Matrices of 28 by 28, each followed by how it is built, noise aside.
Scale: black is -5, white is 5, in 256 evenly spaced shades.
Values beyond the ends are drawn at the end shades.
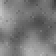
smooth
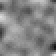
smooth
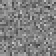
noise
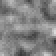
smooth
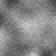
smooth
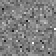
noise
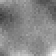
smooth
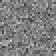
noise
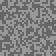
noise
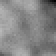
smooth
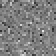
noise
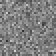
noise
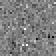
noise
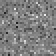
noise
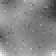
smooth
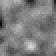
smooth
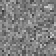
noise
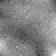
smooth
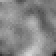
smooth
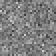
noise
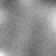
smooth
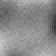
smooth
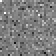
noise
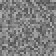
noise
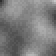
smooth
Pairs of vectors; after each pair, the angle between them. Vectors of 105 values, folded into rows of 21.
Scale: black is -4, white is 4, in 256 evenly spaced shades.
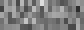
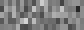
nearly parallel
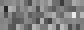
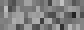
nearly opposite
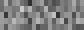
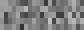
partly aligned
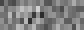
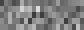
nearly parallel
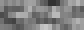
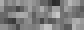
nearly parallel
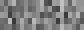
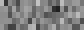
partly aligned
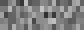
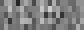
partly aligned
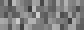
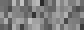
partly aligned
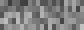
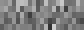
partly opposed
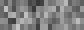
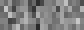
nearly parallel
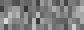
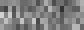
partly aligned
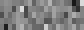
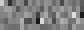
orthogonal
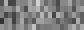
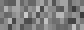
partly aligned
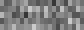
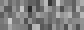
orthogonal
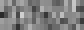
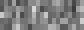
nearly opposite
